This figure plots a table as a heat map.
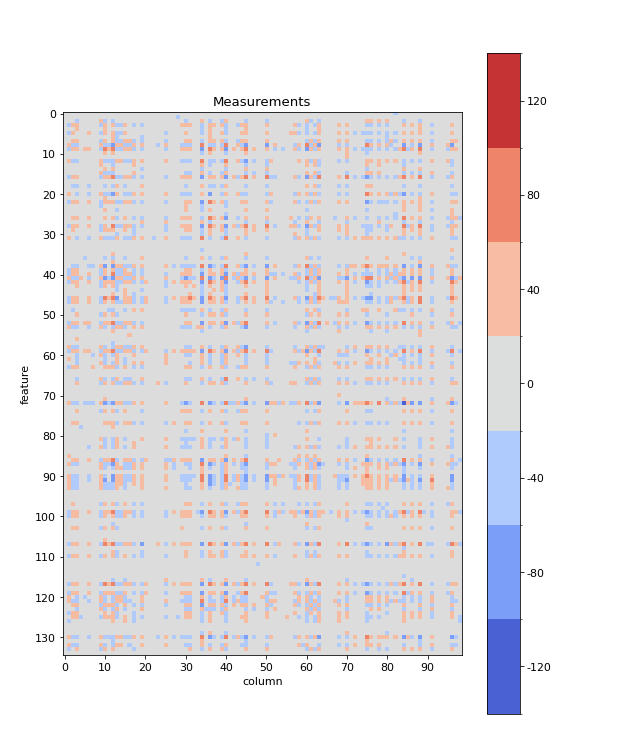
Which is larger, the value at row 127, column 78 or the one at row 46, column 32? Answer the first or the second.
the second
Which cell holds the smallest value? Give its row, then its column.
72, 84
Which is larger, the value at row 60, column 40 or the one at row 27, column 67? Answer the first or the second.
the first
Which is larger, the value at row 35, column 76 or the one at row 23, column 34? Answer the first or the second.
the first
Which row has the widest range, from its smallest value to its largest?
72
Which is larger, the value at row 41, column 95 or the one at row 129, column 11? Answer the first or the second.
the first
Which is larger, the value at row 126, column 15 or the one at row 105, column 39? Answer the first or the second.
the first
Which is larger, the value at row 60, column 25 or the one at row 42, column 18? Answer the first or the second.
the first
